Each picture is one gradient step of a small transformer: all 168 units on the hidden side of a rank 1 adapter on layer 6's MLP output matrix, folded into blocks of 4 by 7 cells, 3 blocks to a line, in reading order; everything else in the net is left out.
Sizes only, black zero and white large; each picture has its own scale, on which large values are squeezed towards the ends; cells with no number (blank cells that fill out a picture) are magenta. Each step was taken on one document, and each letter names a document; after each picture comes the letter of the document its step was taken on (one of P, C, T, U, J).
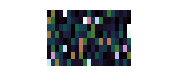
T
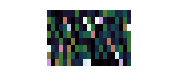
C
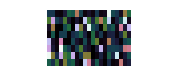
C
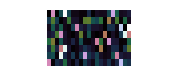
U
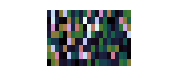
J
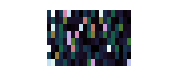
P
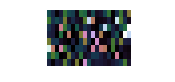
U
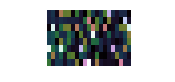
C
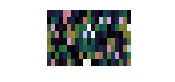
T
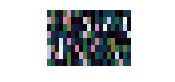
J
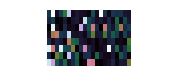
P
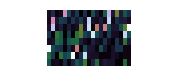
U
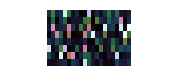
U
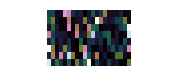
J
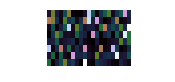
U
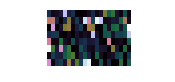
C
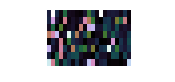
P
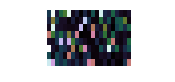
P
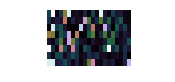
P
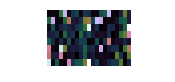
C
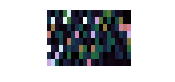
T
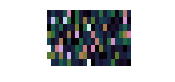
J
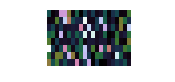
J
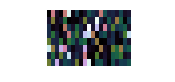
J
